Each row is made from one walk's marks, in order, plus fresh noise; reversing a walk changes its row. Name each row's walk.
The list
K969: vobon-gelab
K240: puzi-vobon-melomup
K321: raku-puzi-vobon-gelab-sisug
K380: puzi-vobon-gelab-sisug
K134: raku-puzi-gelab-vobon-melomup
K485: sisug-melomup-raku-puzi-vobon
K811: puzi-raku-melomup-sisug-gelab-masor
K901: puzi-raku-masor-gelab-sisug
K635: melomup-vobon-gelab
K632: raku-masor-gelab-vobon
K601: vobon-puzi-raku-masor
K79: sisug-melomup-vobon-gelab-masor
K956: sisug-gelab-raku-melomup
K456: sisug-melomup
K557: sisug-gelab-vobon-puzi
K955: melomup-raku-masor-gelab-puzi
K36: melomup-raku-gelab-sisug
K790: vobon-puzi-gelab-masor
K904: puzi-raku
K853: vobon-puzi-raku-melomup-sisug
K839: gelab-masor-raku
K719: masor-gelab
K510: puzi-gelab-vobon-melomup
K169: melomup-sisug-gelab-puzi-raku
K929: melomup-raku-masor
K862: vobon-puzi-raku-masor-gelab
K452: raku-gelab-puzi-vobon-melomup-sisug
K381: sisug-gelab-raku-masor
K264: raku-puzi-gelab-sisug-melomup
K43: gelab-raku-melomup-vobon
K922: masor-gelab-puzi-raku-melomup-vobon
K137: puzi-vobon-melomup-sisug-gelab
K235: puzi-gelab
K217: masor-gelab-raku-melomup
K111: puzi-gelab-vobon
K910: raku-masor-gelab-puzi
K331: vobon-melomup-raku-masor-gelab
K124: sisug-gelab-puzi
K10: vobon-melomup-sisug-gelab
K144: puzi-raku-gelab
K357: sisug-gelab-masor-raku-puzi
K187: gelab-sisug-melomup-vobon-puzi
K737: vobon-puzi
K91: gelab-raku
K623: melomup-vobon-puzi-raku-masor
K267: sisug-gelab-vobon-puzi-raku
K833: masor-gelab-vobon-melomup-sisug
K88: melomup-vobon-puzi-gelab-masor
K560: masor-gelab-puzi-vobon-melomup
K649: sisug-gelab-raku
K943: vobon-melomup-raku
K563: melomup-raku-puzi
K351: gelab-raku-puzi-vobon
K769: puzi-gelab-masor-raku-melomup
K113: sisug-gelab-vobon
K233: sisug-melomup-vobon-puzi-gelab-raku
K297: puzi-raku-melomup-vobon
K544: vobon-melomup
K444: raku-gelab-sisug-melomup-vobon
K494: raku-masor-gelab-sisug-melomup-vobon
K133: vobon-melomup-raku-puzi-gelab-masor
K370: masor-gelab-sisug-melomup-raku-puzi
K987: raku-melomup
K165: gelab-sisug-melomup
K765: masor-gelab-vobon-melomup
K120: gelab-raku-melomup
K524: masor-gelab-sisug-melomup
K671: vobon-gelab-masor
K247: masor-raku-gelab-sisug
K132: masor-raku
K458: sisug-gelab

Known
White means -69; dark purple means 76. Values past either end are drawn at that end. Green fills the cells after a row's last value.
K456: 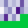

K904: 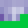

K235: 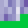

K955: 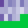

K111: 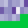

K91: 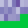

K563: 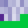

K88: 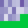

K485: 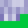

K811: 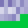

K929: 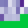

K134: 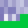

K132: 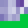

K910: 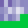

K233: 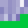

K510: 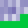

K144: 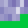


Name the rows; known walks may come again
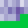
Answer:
K444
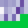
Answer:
K524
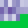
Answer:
K43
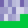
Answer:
K88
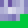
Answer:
K357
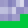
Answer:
K169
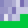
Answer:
K560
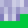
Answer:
K485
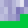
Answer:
K452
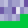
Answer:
K111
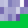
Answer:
K267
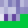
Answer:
K247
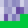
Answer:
K36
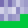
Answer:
K370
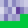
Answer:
K956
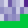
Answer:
K557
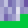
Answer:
K235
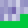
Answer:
K510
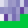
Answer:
K113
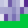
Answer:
K380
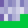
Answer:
K955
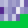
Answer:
K351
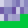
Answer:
K969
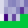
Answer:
K458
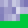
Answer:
K737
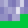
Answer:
K144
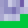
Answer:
K765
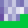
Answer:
K601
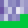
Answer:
K862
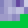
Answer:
K839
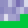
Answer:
K331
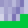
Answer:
K79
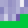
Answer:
K233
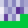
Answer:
K165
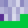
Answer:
K563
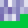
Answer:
K943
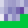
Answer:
K10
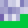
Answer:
K240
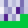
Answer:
K456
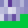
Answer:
K901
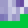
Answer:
K132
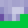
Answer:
K904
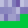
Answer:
K91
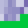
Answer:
K137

